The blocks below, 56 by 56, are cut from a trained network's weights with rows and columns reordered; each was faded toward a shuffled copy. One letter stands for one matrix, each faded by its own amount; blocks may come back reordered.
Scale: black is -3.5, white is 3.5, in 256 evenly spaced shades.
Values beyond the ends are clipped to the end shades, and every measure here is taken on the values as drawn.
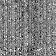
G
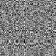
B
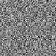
B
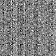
G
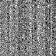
G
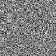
B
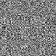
B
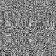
B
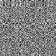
B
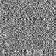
B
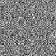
B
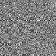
B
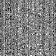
G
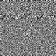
B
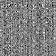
G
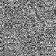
B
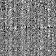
G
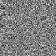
B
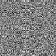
B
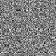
B
